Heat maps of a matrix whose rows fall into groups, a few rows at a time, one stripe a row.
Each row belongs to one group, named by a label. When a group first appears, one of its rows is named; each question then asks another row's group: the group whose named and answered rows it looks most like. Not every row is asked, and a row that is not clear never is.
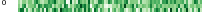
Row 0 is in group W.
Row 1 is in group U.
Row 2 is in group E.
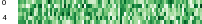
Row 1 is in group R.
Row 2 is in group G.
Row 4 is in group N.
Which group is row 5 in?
U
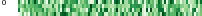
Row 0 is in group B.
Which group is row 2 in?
N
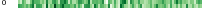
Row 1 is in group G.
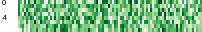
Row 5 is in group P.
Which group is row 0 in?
B
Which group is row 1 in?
G
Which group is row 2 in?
N
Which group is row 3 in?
B
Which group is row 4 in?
G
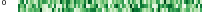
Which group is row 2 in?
R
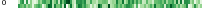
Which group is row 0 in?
E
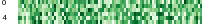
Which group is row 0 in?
E
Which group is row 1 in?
B
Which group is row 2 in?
W
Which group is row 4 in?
B
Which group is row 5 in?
R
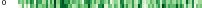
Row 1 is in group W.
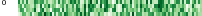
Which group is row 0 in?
N
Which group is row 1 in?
P
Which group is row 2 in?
P
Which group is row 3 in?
U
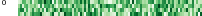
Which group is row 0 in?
U
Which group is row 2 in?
E
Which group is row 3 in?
R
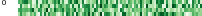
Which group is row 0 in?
N
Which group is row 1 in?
P
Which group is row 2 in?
G
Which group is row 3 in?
P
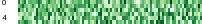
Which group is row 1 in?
E
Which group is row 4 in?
P
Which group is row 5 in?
N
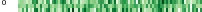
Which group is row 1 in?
P
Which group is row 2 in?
P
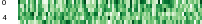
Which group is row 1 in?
B
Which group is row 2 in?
B
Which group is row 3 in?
G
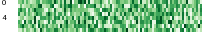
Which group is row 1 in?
R
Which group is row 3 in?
U
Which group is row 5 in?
B
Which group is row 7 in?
P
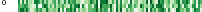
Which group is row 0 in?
N
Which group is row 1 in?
N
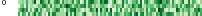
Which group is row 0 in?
P
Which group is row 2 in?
N
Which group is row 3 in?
B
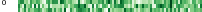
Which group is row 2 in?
U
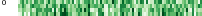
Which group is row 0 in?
P
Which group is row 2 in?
U
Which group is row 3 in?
W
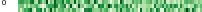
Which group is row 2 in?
G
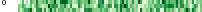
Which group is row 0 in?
W
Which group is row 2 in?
G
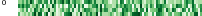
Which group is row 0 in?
G
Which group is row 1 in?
N
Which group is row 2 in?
P
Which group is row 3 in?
R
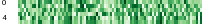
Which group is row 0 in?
U
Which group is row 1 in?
R
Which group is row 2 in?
E
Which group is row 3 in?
B
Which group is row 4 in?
R
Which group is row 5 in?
R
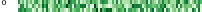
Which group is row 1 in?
E
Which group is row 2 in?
N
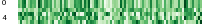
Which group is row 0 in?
U
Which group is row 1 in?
U
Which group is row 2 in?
E
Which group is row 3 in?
G
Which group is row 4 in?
E
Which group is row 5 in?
R
